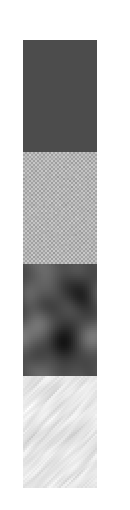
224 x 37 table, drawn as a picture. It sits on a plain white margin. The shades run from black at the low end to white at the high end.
It is made of 4 by 1 panels. Panel 1,1: low, flat. Panel 2,1: high, checkered. Panel 3,1: low, smooth. Panel 4,1: very high, slanting up to the right, faint in contrast.
